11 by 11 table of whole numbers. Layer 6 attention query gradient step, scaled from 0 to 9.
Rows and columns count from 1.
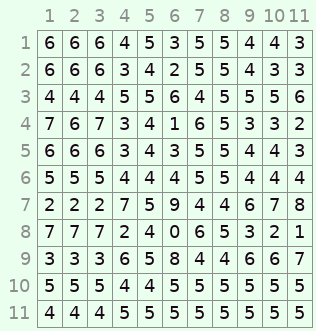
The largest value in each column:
7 7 7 7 5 9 6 5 6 7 8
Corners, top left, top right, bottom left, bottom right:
6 3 4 5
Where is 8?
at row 7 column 11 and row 9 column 6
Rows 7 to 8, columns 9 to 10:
6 7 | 3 2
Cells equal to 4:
29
